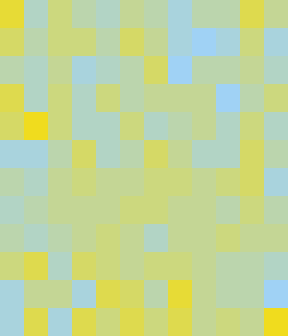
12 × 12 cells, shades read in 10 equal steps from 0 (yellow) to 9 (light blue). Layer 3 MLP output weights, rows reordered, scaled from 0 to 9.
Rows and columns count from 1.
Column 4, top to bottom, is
6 4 8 7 7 3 4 5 5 3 8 2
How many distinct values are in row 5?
6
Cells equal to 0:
2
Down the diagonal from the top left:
1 6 5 7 7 6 4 5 5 6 6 0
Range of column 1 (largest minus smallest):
7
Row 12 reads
8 2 8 2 4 2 4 2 5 4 5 0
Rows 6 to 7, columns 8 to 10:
5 7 7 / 4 5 4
